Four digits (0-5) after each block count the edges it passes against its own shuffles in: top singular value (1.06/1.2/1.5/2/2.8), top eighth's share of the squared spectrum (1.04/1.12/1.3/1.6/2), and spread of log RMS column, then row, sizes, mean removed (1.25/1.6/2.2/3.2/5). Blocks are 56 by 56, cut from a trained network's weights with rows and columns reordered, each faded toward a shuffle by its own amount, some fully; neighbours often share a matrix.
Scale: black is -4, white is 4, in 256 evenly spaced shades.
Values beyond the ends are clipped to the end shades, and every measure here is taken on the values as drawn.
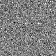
2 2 0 0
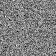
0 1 0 0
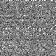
3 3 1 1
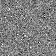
0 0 0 0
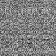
3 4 1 1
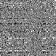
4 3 1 2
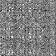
3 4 1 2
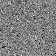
0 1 0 0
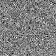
2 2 0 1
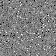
0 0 0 0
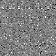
3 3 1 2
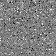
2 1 0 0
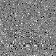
3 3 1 2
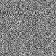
3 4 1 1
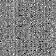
3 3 1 1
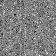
0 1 0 0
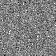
0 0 0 0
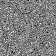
0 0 0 0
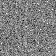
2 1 0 0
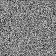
1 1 0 0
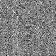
2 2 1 0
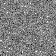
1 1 0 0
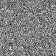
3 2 0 0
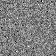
1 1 0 0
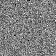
0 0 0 0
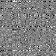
3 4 1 3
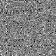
2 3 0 1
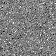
1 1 0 0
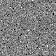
2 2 0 0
